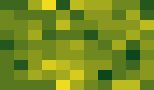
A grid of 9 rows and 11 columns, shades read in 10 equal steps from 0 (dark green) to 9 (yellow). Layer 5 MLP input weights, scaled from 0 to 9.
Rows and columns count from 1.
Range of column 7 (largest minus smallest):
5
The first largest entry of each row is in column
4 10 5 3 6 3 4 6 5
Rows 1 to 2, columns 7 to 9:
6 6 4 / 5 5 3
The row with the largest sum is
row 3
